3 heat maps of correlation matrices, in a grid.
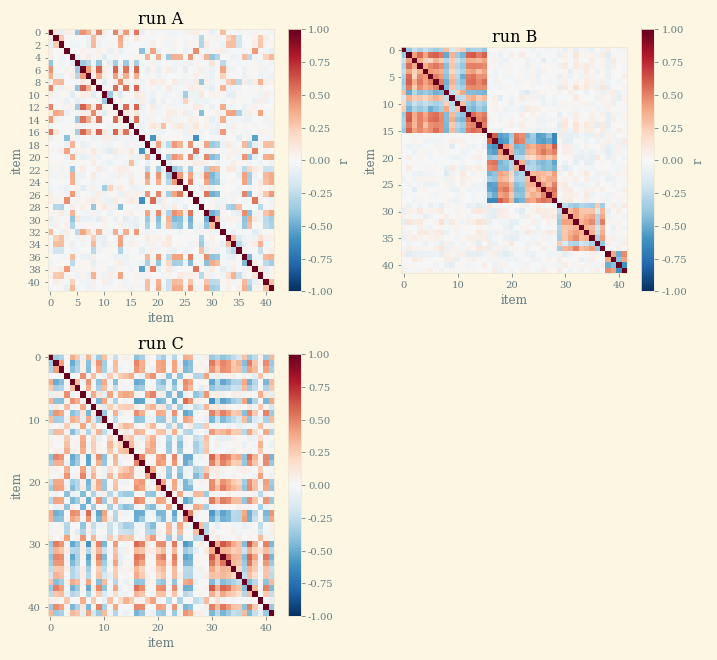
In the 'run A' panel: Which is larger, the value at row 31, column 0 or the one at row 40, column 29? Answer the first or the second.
the second
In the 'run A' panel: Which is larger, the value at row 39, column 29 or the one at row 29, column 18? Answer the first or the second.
the second
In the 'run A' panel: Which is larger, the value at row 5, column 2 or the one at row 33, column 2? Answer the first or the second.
the second
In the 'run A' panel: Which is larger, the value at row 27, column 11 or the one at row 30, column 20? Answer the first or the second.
the first
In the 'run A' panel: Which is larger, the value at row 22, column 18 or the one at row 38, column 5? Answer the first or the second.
the second
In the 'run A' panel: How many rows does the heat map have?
42
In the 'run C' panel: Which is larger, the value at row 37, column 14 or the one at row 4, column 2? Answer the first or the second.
the first
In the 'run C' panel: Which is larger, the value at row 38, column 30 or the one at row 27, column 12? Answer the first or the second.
the first
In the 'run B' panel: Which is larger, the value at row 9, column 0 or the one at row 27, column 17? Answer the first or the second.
the first
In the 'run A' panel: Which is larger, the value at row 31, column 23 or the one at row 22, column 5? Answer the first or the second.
the second
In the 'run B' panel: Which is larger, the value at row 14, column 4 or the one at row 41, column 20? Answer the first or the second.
the first
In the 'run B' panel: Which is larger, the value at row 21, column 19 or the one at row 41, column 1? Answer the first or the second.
the second
